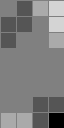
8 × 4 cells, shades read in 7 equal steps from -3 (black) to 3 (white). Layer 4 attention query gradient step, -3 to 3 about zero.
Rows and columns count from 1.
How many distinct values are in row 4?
1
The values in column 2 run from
-1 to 1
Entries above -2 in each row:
4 4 4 4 4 4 4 3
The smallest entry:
-3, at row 8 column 4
